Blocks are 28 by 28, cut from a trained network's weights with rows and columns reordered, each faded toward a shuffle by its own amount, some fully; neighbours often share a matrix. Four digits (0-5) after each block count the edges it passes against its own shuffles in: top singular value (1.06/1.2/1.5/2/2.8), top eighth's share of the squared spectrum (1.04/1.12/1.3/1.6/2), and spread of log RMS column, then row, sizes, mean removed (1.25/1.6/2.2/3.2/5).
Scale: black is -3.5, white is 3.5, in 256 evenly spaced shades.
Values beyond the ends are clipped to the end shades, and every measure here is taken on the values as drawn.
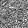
0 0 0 0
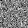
2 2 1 0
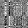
4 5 3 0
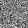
0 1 0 0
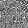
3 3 1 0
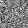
1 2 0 0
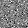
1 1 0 0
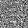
2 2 0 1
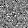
1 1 0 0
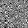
3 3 1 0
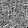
0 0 0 0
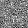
2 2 0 0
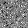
0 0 1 0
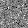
0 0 0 0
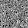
1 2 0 1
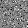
0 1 0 0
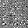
2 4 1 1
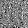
1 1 0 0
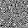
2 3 1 1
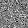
1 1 0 0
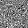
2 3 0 1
